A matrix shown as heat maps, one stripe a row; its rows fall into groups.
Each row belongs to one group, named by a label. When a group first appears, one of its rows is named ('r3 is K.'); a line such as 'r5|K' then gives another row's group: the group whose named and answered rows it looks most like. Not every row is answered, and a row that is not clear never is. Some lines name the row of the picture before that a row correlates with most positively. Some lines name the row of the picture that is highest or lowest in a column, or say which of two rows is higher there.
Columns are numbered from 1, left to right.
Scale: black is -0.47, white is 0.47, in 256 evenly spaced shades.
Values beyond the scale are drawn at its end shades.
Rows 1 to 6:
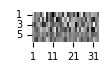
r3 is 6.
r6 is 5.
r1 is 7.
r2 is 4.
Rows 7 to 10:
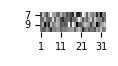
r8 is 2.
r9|7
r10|6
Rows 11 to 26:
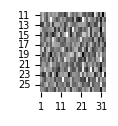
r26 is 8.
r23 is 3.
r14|8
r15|8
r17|2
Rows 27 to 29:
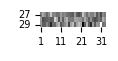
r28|5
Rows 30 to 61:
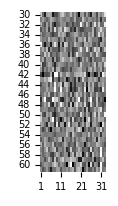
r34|3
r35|4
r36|5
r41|2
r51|7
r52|8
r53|6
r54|8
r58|6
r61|6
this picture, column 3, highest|47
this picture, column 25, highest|51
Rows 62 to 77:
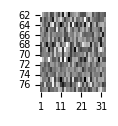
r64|7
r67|4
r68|8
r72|7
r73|6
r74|8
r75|7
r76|2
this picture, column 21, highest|66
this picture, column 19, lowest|64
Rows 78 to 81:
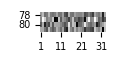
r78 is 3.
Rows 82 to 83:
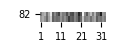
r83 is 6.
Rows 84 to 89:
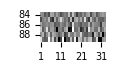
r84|7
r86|8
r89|4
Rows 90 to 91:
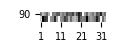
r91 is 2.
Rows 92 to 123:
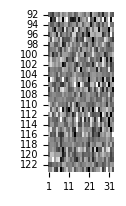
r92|6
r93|2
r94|6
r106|8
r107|2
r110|5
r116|3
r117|3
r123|3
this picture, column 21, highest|93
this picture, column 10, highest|93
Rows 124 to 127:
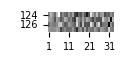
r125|3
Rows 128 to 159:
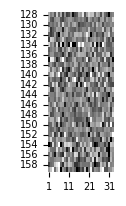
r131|2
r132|6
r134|4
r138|8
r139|7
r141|8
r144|4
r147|3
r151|6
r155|4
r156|8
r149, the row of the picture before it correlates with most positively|124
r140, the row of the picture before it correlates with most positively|124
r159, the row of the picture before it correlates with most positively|124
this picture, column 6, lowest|132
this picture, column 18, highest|134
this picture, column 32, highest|150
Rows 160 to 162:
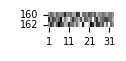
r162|6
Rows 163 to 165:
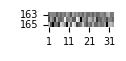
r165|5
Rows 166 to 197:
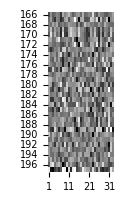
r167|8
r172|8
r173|5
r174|7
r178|4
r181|6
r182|7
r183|5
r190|7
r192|8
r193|4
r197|5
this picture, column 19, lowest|180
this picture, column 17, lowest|187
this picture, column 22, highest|167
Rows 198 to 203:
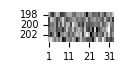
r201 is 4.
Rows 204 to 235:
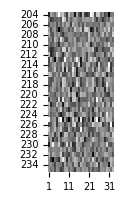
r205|5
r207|6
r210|6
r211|5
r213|8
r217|5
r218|5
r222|2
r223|7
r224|3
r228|3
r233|5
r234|8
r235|3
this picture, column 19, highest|207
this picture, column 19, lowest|229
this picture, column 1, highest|225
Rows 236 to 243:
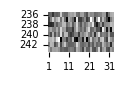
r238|5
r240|2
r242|3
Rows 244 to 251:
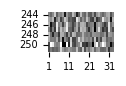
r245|3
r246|2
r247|2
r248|5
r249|4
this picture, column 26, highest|247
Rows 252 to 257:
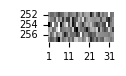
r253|4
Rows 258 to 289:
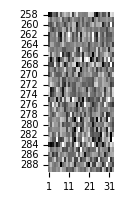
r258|5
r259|7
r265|8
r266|7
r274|2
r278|4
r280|7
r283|3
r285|8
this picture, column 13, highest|275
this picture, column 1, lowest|258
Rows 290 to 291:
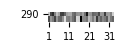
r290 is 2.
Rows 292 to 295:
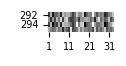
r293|2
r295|4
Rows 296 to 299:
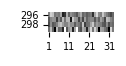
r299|8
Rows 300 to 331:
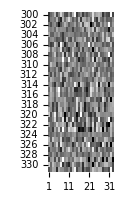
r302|6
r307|7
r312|2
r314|8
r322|4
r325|7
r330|7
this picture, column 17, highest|320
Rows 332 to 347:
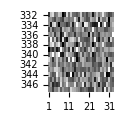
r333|8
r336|3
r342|3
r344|4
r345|2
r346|6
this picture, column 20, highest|334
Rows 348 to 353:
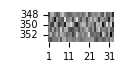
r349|8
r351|2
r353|5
